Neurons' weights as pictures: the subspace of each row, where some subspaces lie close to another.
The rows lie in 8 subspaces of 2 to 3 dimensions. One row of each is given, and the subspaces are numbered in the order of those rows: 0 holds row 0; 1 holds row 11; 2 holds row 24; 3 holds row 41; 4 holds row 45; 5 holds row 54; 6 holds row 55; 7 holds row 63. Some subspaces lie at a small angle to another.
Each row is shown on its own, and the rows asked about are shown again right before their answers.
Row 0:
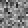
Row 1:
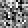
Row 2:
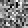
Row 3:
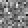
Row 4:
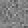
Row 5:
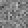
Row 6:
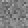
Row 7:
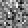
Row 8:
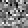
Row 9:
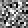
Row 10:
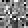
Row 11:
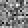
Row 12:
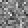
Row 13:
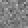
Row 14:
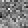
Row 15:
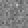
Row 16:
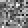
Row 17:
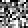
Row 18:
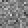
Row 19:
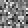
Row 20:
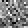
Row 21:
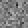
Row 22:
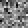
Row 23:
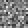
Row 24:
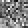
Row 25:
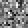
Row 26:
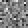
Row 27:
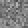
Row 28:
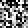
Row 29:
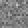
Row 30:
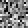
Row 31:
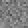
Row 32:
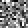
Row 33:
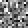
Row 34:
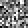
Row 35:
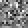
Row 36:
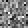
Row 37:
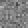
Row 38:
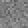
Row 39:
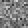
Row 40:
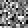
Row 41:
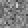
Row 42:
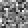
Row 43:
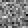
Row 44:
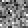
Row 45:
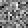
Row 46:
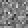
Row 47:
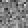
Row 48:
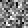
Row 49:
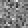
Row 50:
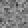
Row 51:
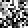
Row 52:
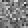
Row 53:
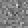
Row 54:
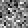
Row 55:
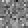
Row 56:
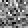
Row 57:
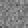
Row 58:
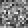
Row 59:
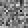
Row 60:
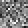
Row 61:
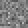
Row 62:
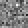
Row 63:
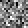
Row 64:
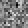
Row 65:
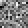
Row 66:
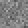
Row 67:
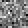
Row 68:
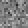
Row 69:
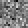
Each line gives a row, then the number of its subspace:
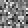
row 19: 0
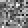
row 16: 1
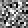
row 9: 7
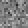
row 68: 2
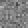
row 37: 1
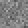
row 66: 7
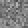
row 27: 2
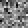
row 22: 0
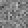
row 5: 4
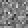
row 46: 3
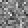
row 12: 7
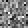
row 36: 6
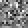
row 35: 4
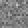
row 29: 1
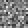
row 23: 0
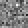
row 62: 1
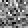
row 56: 4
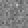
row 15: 4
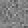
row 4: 7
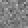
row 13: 3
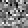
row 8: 4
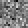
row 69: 3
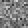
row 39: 3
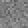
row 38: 2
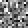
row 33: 0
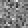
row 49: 3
